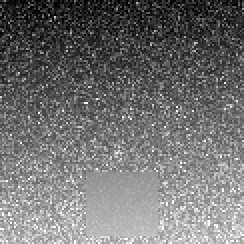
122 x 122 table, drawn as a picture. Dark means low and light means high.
Slope: up to the bottom. Odd patch: calmer, in the bottom middle. Calmest part: bottom middle. Grain: fine. Odd rows or columns: none.
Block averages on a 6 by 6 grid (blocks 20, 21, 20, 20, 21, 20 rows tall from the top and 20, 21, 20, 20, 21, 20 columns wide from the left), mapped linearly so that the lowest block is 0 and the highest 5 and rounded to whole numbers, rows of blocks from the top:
000000 | 111111 | 222222 | 333333 | 444444 | 555555
